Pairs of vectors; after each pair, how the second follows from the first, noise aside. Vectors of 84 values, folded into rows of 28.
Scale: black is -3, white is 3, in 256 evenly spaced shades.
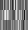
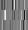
partly zeroed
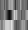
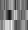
copied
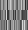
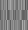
shrunk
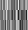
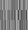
shrunk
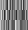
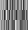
copied
